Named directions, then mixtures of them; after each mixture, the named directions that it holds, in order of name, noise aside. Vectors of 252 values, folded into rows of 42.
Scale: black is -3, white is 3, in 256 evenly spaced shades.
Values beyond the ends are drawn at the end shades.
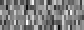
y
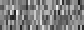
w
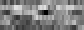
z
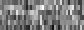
w, y, z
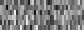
w, y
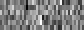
w, y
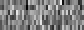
w, y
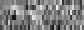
w, y, z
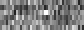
w, z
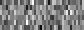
y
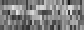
w, y, z
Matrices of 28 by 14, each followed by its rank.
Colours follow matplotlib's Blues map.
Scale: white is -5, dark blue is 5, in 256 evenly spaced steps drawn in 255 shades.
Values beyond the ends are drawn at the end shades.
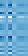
one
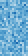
full rank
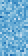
full rank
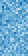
full rank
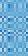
one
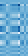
one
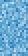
full rank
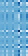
one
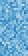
full rank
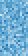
full rank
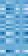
one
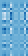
one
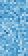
full rank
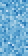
full rank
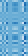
one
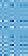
one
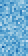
full rank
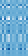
one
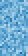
full rank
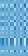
one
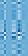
one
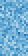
full rank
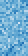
full rank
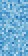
full rank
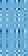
one
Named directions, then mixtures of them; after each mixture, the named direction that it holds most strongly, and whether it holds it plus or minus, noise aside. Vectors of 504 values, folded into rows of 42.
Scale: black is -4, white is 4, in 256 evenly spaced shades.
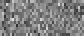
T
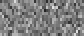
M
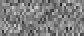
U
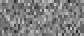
U, minus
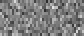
M, plus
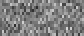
U, minus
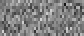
U, minus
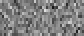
M, minus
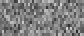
U, minus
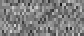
U, plus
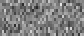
U, minus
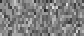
M, plus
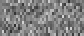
U, minus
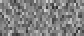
M, minus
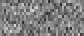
U, plus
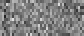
T, plus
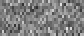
U, minus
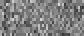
T, plus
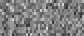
T, plus
